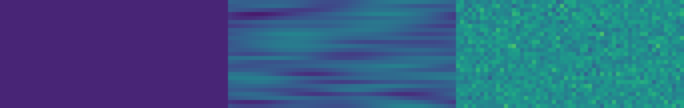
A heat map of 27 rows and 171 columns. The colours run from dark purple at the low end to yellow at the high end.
The table splits into one row of 3 panels. Panel 1,1: very low, flat. Panel 1,2: low, streaked across. Panel 1,3: middling, fine-grained.
